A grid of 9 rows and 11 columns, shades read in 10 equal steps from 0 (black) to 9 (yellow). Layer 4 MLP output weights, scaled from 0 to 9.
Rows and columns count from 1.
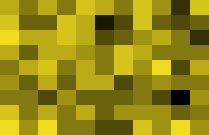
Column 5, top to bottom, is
8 7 7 6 7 7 4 7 5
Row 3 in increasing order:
2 3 4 5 6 7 7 7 7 8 9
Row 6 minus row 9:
-3 -2 -2 -1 2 4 0 -3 0 -4 -1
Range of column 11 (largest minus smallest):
6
